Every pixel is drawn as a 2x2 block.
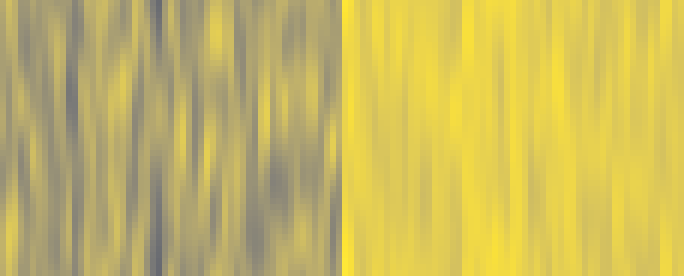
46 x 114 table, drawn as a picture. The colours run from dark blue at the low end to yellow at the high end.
It is made of 1 by 2 panels. Panel 1,1: high, streaked downward. Panel 1,2: very high, streaked downward, faint in contrast.
